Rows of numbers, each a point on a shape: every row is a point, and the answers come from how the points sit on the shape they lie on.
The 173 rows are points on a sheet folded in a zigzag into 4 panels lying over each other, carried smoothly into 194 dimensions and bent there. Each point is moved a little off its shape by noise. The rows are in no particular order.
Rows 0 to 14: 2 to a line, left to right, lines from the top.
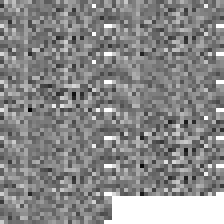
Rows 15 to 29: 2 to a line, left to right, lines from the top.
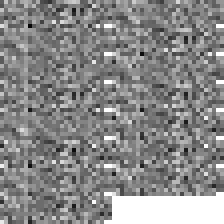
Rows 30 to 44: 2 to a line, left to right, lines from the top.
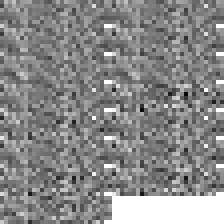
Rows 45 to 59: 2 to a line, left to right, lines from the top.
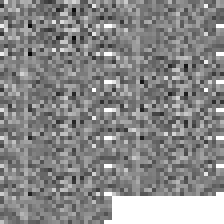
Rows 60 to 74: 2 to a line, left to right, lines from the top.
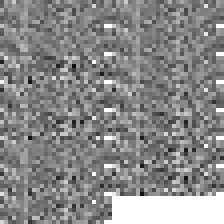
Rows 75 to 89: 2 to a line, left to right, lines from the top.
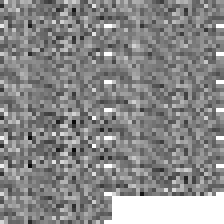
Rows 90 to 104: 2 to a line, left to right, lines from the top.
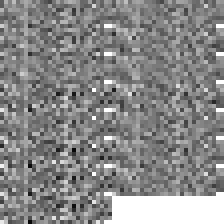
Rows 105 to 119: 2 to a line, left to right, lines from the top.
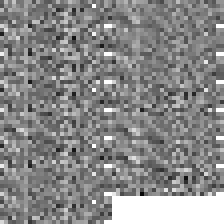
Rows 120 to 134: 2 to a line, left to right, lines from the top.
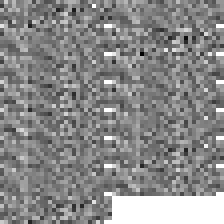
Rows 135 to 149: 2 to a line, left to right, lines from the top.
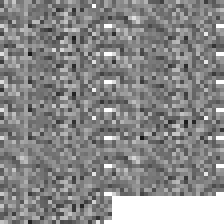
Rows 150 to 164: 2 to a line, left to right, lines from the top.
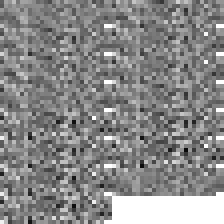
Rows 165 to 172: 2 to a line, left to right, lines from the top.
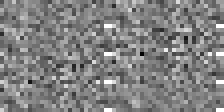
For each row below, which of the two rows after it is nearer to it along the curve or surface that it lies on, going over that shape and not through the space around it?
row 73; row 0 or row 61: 0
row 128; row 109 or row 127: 109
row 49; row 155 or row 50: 155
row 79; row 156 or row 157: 156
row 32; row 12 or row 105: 12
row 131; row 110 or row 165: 110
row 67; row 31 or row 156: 156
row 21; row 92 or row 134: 92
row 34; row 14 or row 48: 14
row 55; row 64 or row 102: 102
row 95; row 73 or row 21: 21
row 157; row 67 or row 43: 67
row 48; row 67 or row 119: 119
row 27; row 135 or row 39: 39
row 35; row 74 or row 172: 172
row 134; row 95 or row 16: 95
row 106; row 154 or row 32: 32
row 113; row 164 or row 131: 164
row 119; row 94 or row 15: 94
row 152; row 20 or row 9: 20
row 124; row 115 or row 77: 115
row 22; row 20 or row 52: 20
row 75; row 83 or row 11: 83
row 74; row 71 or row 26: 71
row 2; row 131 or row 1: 1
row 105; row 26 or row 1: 1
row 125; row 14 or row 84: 84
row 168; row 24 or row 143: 24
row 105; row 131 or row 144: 144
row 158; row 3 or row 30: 30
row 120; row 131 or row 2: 131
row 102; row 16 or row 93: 93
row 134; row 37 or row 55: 55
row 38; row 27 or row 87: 87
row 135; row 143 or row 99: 99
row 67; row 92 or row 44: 44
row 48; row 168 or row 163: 163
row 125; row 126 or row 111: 111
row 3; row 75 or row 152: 152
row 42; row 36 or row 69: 36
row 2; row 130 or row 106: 130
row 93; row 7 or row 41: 7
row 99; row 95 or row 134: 134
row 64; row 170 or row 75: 75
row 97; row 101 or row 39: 101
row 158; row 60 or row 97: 97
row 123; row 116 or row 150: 116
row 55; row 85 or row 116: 85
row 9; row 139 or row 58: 58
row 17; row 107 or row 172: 172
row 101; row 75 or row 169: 75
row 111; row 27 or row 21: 27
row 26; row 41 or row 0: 0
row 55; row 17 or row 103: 103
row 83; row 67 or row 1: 67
